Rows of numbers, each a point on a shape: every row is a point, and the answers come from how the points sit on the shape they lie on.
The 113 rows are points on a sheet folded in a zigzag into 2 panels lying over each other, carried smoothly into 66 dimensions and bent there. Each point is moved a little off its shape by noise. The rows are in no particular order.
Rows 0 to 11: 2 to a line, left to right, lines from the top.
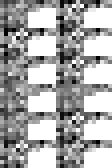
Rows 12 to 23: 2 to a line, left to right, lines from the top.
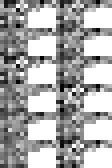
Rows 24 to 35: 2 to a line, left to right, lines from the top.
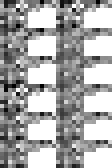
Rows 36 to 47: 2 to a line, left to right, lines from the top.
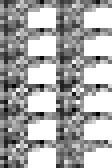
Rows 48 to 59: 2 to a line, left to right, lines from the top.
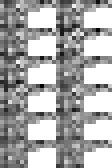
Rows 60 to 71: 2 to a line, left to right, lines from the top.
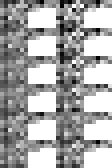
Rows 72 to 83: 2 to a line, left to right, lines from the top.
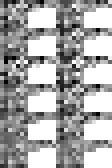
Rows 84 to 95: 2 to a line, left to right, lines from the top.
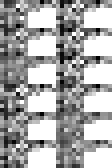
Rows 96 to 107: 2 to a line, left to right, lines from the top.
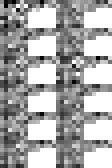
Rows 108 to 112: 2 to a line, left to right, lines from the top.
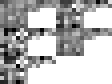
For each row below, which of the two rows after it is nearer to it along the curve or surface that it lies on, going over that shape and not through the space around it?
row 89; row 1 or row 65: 1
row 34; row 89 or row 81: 81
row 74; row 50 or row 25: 25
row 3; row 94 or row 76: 76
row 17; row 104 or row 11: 11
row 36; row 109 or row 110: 110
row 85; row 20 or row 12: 12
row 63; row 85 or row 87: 87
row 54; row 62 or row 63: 63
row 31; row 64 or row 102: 102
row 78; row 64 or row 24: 64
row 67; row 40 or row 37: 37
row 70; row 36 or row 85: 36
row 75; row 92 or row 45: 92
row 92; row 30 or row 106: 30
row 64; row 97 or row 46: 46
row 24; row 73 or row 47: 73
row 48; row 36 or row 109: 36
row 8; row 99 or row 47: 99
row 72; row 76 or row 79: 76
